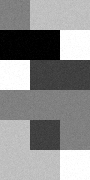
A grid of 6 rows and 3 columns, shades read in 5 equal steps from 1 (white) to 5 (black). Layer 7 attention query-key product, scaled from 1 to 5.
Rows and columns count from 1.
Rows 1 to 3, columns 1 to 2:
3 2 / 5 5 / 1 4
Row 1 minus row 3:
2 -2 -2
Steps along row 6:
same down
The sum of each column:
16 20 14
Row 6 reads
2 2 1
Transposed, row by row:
3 5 1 3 2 2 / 2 5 4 3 4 2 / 2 1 4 3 3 1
